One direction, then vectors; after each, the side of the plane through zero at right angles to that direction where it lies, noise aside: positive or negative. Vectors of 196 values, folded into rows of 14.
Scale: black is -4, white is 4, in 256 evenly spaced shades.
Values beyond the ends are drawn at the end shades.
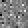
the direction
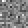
negative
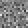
negative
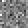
negative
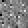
positive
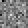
positive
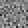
positive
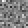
negative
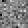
positive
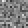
negative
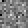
positive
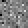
positive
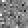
negative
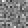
negative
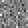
negative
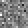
negative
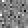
negative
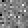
positive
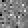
positive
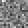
negative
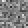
negative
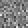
negative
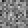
positive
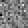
positive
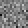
positive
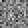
positive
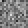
positive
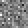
negative
